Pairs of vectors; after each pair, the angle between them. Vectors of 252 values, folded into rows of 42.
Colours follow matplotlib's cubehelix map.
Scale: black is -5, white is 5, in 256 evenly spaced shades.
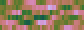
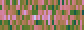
partly opposed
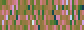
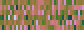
partly opposed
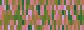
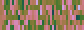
partly aligned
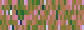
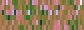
orthogonal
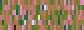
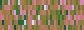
nearly parallel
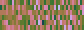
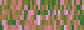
partly aligned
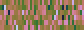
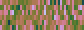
partly aligned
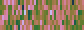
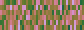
partly opposed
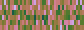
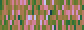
partly opposed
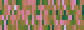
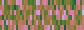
nearly opposite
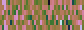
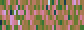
partly opposed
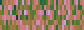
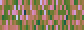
nearly opposite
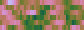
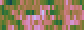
nearly opposite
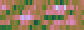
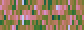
partly aligned
